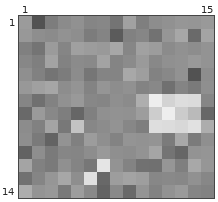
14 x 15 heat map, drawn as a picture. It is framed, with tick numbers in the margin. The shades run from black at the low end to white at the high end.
Mirror symmetry: none. Odd rows or columns: none. Ninth with the highest average: middle right. Calmest part: centre. Histogram: skewed, a long tail of high values. Stripes: none. Odd patch: higher, in the middle right.
